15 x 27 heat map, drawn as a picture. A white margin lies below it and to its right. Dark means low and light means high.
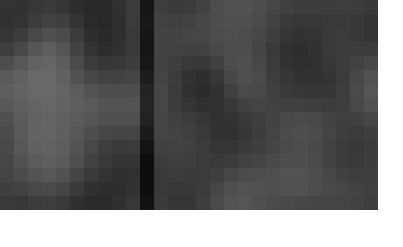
The texture is blotchy. The ninth with the highest average is the middle left. Column 11 stands out from the rest.
